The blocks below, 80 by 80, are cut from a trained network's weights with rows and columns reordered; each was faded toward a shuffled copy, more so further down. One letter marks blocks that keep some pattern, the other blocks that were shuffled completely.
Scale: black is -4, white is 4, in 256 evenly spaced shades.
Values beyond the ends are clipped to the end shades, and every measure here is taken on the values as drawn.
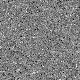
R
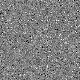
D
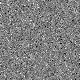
R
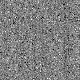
D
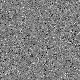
R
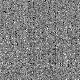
D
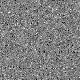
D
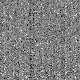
D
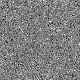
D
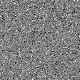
R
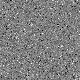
R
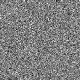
D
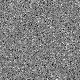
R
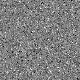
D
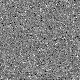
R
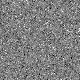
R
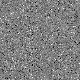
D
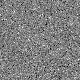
R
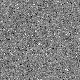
R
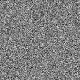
D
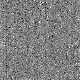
D
